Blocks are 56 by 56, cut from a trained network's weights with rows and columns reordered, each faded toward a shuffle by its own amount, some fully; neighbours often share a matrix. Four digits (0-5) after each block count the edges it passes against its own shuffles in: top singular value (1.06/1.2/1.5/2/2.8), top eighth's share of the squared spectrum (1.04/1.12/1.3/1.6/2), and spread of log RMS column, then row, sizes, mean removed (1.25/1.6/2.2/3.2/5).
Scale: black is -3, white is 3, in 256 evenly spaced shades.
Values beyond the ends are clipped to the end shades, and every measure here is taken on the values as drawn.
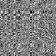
4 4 3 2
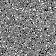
0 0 0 0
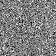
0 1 0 0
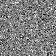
1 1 0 0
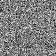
0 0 0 0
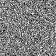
2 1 0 0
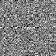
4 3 1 2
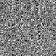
4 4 2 2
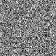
3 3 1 1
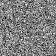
0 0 0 0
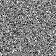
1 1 0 0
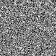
1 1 0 0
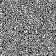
2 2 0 0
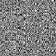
4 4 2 2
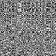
4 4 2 2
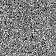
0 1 0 0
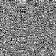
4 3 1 2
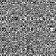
4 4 2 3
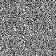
3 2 0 1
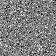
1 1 0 0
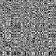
4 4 2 2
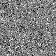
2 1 0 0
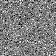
3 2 0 1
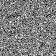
1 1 0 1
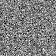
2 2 0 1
